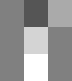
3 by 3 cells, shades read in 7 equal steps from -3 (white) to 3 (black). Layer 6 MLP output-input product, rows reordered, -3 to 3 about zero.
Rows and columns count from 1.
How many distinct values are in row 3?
2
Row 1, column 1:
0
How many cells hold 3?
0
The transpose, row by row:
0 0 0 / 1 -2 -3 / -1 0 0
